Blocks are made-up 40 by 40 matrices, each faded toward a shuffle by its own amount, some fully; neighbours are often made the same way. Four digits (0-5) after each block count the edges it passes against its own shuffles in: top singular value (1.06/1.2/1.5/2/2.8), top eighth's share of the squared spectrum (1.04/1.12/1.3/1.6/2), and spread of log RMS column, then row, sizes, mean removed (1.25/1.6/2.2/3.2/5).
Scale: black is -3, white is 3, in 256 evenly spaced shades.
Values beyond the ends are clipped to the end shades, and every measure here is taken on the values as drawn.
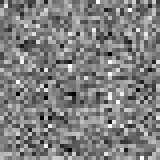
2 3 1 0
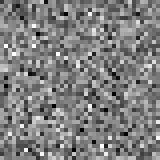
0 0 0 0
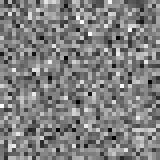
2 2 0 0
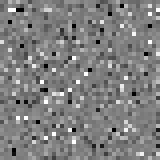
2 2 1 0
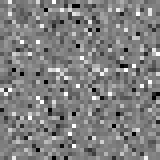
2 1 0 0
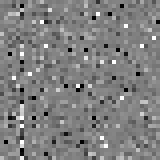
2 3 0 0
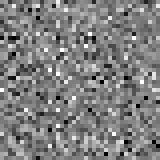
3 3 1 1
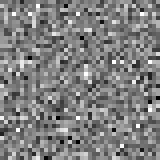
2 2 0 1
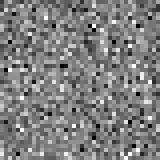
2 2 0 0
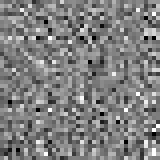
4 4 2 2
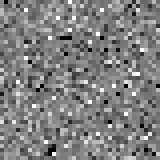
0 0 0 0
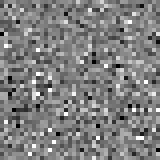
0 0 0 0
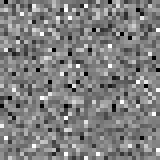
1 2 0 0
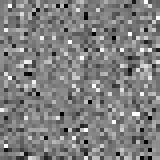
3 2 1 1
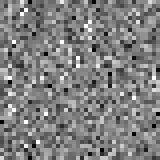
0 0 0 0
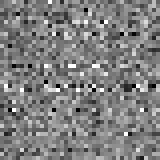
1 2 0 3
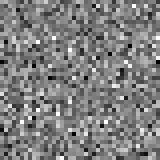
0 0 0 0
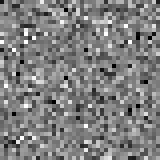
0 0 0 0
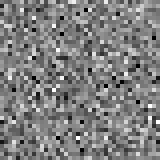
1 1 0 0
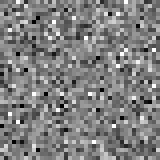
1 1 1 0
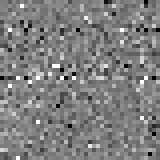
2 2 0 1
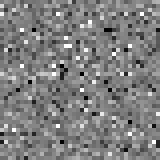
0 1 0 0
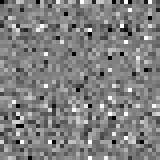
1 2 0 2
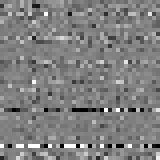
3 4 0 3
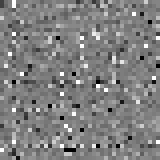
2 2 0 1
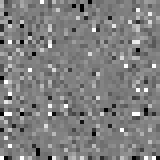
3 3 2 1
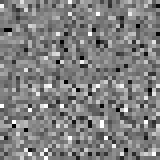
2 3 0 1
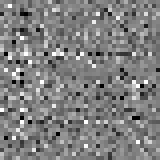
2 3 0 2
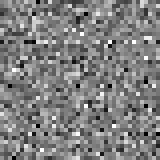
2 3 0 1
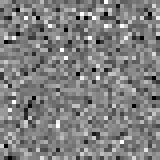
2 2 0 1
